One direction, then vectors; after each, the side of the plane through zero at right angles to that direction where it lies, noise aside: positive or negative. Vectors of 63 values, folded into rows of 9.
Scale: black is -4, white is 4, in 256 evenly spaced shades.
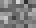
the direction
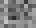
positive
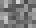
positive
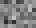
negative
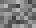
positive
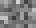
positive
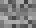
positive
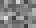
positive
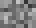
positive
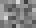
positive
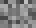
negative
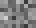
positive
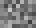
negative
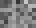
negative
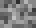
negative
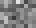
positive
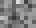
positive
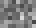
positive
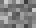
positive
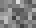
positive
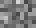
positive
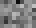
negative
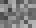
negative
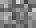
positive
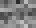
negative
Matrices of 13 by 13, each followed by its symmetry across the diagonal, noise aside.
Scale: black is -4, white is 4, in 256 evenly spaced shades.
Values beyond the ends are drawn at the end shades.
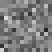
neither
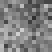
antisymmetric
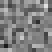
antisymmetric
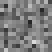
neither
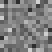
antisymmetric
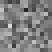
antisymmetric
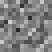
symmetric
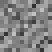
symmetric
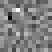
antisymmetric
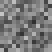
symmetric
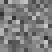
neither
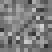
symmetric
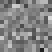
neither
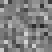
antisymmetric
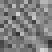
antisymmetric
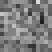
neither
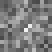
symmetric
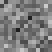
symmetric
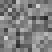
symmetric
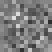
symmetric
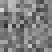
neither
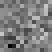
neither
